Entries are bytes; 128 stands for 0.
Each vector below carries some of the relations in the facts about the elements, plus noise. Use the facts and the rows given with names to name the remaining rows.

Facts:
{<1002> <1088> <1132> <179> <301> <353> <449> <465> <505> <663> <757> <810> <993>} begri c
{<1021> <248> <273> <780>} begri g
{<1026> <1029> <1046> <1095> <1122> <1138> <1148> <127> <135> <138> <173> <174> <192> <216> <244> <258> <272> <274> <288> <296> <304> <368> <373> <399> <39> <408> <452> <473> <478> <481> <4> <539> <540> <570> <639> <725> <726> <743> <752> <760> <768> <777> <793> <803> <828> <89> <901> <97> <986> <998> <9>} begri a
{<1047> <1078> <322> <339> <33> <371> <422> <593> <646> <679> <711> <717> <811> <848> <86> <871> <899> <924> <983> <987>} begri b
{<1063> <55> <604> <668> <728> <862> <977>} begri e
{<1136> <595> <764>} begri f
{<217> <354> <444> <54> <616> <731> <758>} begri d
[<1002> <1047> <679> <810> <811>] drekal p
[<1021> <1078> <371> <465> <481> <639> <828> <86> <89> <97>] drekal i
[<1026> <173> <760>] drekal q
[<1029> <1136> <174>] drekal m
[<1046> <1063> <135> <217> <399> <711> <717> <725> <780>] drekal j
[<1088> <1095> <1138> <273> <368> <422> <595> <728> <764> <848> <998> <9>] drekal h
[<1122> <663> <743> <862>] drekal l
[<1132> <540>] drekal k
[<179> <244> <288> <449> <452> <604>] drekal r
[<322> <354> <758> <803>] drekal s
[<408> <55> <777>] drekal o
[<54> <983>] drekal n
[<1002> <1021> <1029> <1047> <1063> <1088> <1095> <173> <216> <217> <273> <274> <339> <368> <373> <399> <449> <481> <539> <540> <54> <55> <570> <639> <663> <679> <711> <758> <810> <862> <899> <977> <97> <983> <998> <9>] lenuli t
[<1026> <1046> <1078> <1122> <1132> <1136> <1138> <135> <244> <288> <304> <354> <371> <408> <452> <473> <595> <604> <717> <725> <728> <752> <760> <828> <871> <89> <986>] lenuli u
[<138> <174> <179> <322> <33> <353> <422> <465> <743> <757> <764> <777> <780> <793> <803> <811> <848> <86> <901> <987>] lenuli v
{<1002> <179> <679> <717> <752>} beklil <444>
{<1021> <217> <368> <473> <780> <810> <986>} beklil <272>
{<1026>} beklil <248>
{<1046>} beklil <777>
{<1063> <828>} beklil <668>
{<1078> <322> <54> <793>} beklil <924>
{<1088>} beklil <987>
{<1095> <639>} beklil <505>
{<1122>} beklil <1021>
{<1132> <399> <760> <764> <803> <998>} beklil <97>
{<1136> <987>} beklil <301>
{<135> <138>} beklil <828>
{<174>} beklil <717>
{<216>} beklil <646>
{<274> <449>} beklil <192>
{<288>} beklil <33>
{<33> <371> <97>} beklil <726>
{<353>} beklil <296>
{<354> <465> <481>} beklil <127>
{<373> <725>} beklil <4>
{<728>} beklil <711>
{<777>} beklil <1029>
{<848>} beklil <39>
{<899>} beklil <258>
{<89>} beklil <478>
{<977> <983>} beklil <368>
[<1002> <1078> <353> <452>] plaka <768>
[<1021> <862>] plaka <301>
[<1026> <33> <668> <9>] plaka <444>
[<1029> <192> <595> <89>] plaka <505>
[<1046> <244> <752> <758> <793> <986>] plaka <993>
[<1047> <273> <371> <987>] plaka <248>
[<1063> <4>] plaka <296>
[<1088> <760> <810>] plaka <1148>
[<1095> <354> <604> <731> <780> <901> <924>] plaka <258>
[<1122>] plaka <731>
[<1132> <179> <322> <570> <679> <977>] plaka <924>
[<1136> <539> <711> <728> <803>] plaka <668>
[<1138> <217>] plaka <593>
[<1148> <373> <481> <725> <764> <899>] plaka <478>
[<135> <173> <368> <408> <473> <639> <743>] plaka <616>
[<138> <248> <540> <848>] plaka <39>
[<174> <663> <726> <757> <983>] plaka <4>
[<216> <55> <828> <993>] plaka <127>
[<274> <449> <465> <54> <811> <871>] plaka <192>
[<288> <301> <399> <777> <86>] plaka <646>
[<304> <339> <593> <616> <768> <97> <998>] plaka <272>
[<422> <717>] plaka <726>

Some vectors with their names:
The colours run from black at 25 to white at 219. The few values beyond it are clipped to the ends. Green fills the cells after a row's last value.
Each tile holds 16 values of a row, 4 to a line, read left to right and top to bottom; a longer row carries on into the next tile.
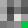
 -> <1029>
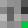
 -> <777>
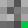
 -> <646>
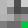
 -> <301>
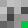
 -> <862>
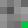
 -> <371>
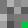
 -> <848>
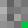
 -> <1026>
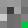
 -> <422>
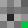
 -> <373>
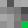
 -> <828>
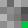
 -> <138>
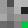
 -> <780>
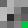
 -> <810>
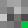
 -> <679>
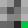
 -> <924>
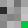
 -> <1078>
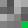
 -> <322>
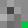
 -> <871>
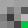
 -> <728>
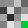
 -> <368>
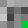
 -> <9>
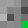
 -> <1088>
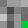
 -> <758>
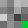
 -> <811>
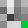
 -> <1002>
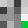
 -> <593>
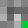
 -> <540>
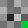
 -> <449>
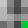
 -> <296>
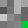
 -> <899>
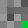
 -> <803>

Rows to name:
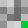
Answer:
<1138>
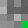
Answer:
<1132>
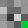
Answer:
<179>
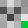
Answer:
<743>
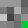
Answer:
<54>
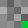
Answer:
<288>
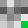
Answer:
<408>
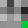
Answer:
<174>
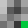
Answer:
<726>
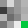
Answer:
<339>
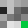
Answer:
<998>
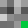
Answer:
<711>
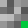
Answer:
<717>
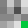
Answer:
<452>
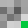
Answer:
<304>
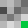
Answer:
<135>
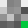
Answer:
<668>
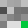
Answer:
<353>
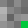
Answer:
<986>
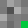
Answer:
<33>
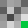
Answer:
<473>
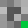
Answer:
<244>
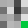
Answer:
<272>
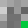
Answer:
<595>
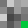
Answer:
<1047>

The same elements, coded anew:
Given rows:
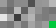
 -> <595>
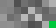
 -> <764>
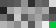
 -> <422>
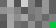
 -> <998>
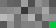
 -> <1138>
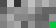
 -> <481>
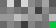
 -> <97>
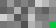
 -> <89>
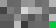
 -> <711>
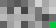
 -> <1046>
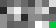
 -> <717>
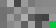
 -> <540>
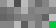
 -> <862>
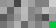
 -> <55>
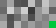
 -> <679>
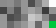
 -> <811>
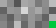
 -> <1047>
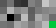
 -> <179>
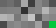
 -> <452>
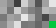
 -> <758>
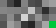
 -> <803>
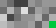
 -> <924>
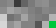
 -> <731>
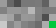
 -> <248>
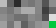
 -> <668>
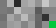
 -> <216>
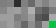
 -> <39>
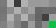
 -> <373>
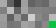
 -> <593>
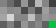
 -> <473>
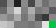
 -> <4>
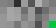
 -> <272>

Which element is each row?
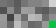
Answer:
<86>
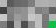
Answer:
<371>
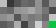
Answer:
<728>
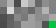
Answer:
<1002>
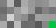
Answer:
<1021>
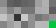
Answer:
<354>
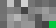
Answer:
<173>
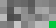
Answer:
<604>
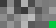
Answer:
<743>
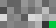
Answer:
<1078>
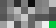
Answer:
<174>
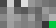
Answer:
<639>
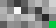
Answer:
<752>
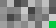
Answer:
<977>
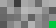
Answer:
<1088>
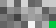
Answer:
<449>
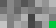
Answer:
<780>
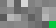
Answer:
<217>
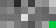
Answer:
<777>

